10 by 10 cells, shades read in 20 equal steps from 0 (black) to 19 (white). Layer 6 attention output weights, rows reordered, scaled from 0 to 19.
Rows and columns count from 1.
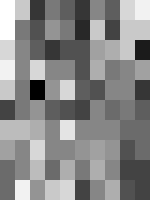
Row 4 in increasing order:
6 9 10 10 10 10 12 13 16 18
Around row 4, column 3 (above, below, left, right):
7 0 10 10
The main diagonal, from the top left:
19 9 7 10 16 5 10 11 5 5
